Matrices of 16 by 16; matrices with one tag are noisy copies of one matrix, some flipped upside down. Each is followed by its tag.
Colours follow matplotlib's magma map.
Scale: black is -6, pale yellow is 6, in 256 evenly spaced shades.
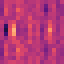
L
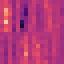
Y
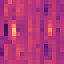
L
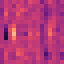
L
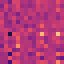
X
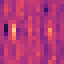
L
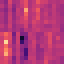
Y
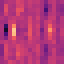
L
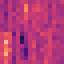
Y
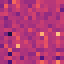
X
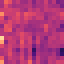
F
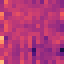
F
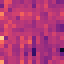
F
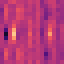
L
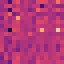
X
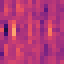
L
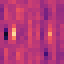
L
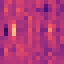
L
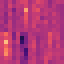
Y
